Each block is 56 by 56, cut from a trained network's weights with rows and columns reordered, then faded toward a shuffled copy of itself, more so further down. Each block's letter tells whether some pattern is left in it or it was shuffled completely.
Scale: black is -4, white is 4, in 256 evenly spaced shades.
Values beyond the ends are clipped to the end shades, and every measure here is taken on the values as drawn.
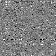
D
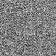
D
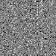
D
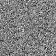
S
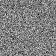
S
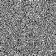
D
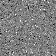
S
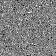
S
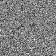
D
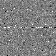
D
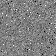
S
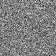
S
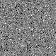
S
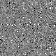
D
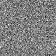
D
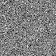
S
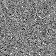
S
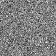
D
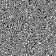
D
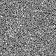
S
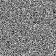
D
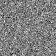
S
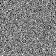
D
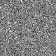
D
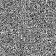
D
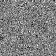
D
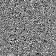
D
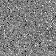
D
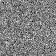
S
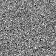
S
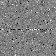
D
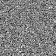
D
